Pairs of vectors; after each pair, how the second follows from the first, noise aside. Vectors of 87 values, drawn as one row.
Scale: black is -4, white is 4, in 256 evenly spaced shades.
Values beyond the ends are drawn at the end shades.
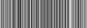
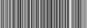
copied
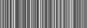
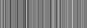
partly zeroed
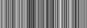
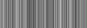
shrunk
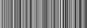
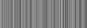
shrunk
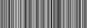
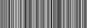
copied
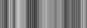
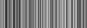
shuffled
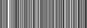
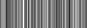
shuffled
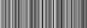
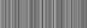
shrunk
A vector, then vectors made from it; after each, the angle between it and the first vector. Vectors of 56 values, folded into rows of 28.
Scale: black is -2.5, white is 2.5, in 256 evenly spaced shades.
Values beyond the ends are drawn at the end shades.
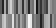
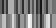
nearly parallel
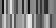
nearly parallel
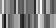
partly opposed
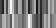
nearly parallel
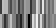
partly opposed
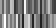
partly aligned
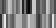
partly aligned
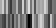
nearly opposite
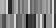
partly opposed
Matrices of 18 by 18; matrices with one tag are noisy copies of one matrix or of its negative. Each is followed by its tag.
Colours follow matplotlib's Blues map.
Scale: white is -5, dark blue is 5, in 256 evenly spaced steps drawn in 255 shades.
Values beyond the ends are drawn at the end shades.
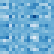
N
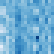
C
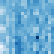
C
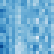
C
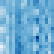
C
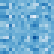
N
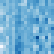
C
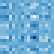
N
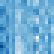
C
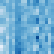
C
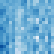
C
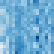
C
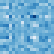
N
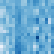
C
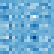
N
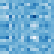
N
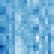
C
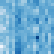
C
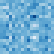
N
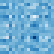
N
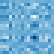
N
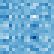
N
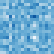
N
